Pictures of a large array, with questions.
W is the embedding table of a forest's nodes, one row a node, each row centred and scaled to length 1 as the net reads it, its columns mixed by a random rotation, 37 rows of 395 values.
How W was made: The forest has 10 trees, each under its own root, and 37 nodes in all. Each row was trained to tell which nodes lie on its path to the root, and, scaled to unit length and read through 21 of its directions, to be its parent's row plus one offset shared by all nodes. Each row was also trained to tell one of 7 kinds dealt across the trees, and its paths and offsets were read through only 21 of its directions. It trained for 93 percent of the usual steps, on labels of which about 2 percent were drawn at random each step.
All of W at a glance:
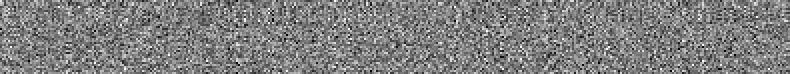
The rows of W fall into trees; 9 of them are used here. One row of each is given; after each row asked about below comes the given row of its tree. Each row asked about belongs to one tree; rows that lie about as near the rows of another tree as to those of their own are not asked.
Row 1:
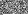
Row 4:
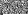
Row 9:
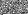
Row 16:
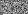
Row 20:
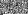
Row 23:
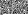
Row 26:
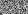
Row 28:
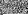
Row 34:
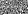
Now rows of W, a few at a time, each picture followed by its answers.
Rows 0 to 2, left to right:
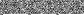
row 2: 1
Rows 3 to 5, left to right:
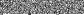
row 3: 20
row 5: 16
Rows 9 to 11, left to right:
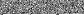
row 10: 28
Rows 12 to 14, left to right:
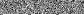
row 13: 4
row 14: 9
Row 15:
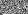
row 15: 26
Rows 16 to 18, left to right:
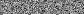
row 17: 9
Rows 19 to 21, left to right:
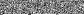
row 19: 16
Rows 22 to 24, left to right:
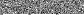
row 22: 1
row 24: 9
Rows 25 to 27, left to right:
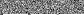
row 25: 4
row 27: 28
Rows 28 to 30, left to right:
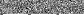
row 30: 1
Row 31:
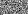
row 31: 4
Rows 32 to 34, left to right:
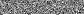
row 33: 9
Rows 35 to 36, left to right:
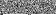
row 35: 1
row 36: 4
